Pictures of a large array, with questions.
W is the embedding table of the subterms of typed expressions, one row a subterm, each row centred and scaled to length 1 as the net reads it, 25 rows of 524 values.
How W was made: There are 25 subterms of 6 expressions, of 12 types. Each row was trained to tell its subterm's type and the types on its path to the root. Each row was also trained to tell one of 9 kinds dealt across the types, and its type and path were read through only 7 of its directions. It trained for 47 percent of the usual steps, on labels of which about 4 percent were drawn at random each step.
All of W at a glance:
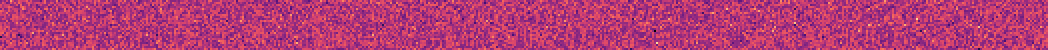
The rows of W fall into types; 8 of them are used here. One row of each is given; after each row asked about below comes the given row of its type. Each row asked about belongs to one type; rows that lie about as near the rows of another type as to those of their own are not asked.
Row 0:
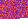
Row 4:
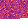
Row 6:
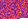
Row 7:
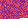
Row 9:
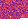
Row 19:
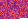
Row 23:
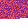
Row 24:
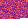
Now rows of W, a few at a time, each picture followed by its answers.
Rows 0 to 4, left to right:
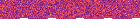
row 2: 6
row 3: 23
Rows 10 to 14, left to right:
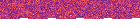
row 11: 24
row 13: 23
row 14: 7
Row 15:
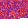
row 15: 19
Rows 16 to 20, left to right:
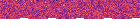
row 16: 7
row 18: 0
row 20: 0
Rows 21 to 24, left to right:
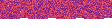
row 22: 4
